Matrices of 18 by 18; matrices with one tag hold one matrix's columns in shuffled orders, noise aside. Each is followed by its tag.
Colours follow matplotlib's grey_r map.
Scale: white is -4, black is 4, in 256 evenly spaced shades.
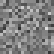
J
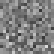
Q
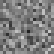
Q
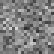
J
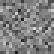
J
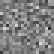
J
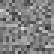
J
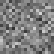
J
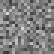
J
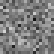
J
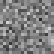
J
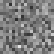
Q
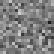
Q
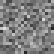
J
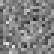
Q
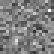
J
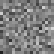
J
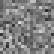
Q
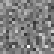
Q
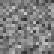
J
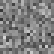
Q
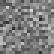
J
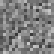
Q
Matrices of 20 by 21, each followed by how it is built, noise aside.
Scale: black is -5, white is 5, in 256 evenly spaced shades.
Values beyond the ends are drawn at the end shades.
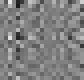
low rank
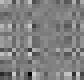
low rank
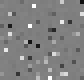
sparse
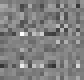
low rank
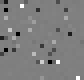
sparse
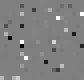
sparse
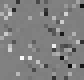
sparse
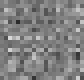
low rank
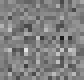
low rank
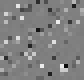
sparse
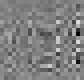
low rank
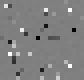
sparse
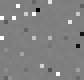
sparse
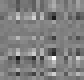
low rank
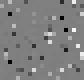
sparse
